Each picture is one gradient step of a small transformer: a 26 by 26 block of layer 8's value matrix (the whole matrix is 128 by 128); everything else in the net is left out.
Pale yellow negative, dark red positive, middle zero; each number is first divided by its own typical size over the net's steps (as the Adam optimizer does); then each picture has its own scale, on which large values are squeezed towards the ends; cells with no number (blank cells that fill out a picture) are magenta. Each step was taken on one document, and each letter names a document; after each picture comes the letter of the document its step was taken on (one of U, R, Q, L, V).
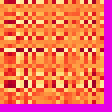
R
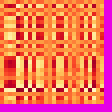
R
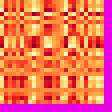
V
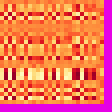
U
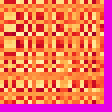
R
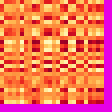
V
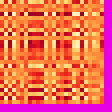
U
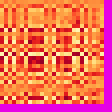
U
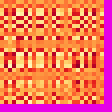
R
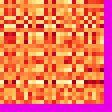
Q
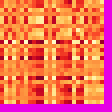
U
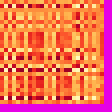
U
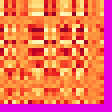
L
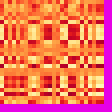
V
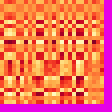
L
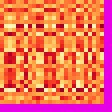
R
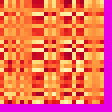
L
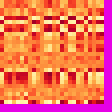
V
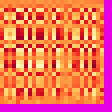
R
